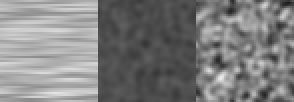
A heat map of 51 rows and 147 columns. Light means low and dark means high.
The table splits into one row of 3 panels. Panel 1,1: low, streaked across. Panel 1,2: high, blotchy, faint in contrast. Panel 1,3: middling, blotchy, strong in contrast.
